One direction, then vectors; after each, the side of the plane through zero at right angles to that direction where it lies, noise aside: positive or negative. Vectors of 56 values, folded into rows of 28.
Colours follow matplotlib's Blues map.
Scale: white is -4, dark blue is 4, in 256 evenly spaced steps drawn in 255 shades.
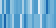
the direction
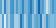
negative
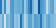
negative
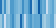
negative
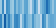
positive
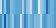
positive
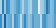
positive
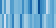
negative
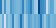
negative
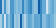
negative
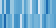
positive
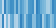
negative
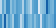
positive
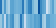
negative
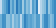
positive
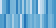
positive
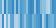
negative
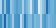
positive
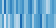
negative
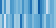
negative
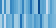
negative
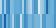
positive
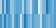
positive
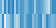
negative
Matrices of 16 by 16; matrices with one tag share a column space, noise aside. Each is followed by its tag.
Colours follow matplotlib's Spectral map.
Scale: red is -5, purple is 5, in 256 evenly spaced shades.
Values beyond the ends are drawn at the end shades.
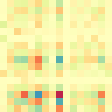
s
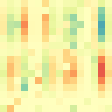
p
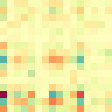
s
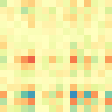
s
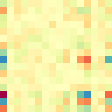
s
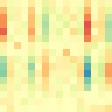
p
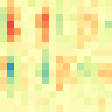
p
